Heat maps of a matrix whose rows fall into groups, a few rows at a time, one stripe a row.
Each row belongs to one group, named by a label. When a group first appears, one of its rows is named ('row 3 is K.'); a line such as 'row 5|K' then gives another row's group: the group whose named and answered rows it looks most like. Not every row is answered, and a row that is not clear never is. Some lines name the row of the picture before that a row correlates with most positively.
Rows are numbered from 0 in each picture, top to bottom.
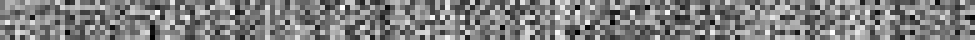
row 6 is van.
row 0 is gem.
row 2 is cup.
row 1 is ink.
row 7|cup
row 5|cup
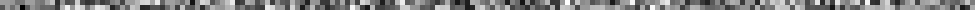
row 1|ink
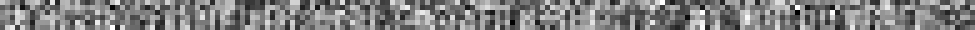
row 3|van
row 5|van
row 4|van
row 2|van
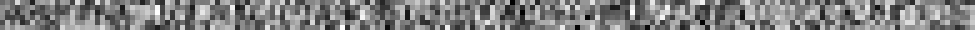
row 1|cup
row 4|ink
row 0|van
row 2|cup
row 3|cup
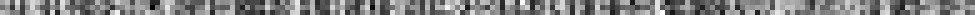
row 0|gem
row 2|gem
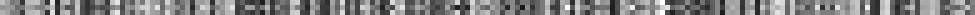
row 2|gem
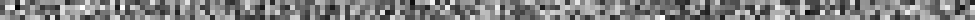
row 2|ink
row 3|gem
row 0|van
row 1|ink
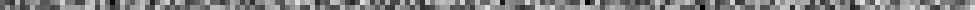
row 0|cup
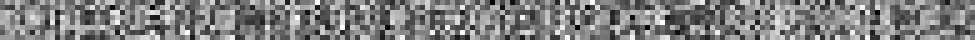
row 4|gem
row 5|ink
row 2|gem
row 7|gem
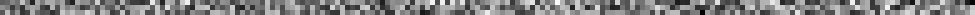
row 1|cup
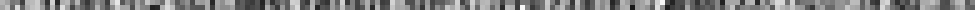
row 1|gem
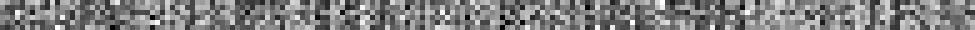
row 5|cup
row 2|van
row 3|gem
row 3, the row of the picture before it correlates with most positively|1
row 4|cup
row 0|gem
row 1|cup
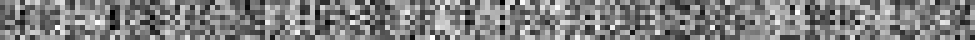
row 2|ink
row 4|ink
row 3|cup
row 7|van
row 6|gem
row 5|cup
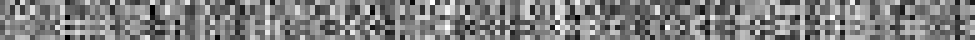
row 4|ink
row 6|ink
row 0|van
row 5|cup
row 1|cup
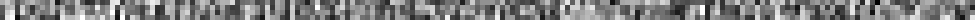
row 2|van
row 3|ink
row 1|van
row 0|gem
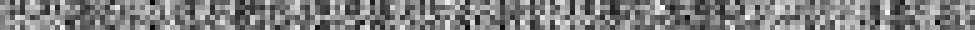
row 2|cup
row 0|cup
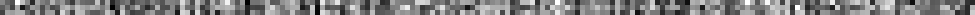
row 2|van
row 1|ink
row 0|van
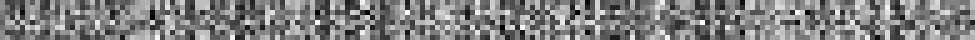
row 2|ink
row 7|cup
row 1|cup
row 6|cup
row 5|gem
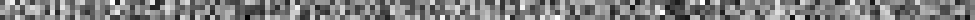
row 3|van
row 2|gem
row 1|gem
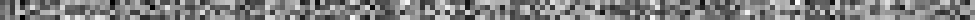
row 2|van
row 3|ink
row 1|cup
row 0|ink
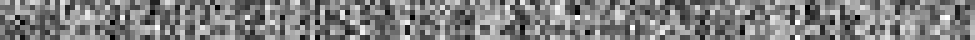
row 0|gem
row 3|ink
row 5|cup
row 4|ink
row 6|cup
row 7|ink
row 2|ink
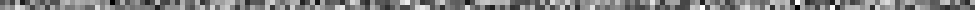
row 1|van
